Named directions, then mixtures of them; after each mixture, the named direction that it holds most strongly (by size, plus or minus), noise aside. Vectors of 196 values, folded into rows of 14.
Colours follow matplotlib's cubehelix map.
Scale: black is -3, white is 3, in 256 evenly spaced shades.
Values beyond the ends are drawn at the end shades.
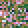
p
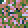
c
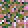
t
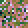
p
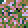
c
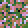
c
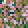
c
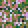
p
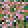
t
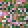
p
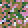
t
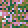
p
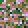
c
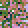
p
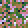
t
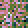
t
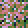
t
